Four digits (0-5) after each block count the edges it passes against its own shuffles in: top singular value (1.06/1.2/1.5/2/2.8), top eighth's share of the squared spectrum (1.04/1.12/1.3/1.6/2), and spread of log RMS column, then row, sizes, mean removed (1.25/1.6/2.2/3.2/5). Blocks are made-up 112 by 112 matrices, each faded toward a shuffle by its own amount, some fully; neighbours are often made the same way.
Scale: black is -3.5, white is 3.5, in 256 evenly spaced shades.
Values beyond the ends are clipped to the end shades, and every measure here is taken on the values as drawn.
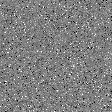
0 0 0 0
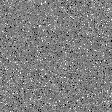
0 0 0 0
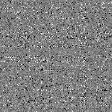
1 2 2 3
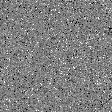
0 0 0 1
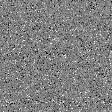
1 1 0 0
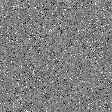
0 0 0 0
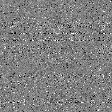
2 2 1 3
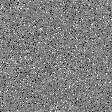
0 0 0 1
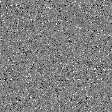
1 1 1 1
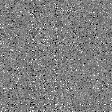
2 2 2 3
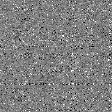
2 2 2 3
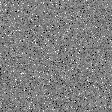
0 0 0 0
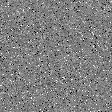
0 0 0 0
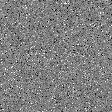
0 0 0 0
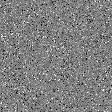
0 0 0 1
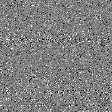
1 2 2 3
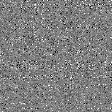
1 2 2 3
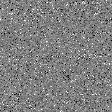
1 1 1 2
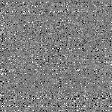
2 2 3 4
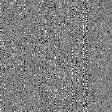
2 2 4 0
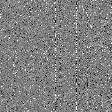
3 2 2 0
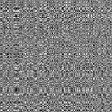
5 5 4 4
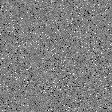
0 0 0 0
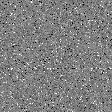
1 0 0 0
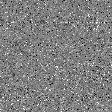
1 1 0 2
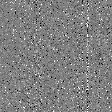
2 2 2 0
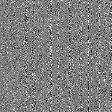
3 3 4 0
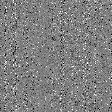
1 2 3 0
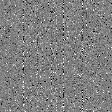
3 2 2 0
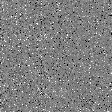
1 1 1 0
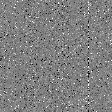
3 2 2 0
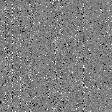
2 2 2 0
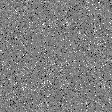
0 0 1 0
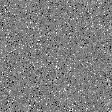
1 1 2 0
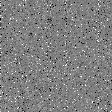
1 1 1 0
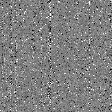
2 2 3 0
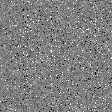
1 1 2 0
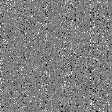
2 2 3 0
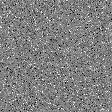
2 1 0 0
